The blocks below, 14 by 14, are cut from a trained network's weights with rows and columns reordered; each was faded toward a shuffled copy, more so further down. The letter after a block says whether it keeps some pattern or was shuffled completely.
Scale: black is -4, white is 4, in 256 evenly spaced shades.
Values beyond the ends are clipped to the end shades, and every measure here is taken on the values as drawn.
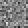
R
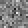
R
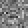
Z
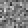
R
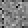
Z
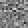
Z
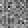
Z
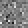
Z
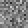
R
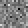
R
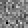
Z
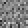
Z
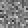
Z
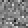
R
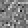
R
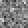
R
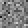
R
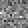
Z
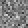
R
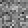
R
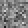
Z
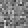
R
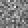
R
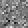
R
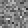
R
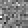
R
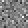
R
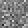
Z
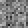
Z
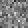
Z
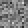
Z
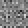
Z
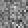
R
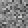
R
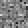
R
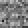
Z
